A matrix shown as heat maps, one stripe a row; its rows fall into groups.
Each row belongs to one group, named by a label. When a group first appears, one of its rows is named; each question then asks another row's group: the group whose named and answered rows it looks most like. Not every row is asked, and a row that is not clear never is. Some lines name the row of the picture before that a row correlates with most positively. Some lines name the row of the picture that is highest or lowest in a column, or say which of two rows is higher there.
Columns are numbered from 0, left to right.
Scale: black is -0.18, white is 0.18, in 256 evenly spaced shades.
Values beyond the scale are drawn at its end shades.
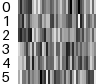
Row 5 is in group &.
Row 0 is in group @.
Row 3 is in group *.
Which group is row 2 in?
@
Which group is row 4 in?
*
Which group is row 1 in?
@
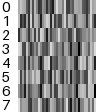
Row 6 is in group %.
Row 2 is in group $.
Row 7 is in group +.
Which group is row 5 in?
%
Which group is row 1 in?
%
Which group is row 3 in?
+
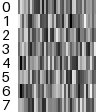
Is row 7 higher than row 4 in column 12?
No
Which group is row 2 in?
$
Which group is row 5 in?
$
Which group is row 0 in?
$
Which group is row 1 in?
+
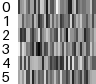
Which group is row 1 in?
*
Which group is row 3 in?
*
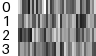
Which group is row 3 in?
$
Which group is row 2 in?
@
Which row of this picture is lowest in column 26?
0
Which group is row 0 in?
*
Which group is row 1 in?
$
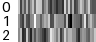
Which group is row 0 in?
%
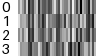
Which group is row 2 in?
&
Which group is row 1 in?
&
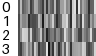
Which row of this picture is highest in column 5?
0
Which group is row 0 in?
&
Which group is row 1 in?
&
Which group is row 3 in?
&
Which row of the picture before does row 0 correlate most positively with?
2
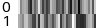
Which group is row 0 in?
+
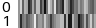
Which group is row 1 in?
@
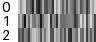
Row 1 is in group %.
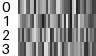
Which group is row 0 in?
$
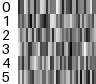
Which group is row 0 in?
$
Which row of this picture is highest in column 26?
1
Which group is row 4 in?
@
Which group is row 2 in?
*
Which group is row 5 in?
&
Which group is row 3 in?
+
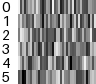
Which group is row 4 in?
+
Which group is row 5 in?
@
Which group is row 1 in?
&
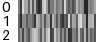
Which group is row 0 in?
*
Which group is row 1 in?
%
